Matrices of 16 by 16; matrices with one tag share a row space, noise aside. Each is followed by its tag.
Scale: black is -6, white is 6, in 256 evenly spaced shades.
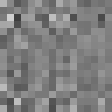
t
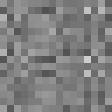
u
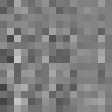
t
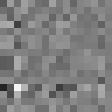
t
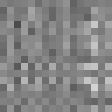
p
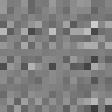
p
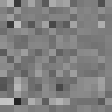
t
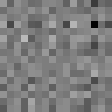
p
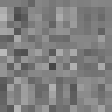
t
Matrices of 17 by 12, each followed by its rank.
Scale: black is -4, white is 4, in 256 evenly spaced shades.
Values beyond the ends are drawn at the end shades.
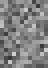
full rank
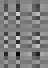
one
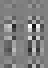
one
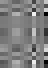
one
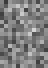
full rank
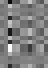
one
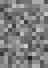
full rank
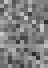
full rank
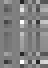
one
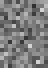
full rank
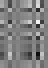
one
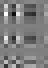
one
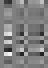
one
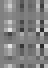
one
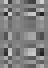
one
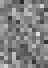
full rank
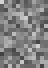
full rank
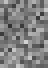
full rank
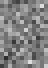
full rank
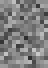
full rank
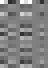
one
